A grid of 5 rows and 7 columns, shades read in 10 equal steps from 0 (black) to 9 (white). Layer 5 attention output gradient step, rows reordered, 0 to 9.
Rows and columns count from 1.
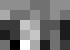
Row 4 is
1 2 6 7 3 4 1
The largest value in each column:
6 5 9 7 4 5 5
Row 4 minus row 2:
-5 -2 2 2 -1 -1 -3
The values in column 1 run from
1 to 6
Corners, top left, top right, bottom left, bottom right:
5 5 4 2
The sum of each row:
33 32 24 24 26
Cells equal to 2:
4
